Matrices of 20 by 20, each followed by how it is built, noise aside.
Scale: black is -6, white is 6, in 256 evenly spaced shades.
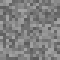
noise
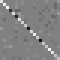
diagonal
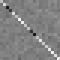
diagonal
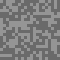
noise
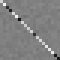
diagonal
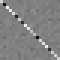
diagonal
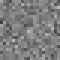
noise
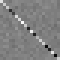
diagonal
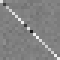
diagonal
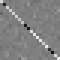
diagonal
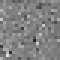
noise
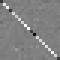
diagonal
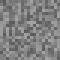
noise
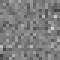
noise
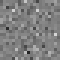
noise
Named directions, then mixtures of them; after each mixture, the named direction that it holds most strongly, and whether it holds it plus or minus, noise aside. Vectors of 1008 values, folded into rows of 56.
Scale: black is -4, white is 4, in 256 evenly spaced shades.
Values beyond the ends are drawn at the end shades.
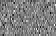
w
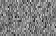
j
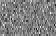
w, minus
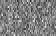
j, minus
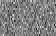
w, minus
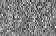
j, minus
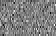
w, plus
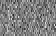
j, minus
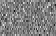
w, minus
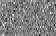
w, minus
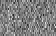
j, minus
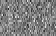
j, minus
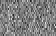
j, minus
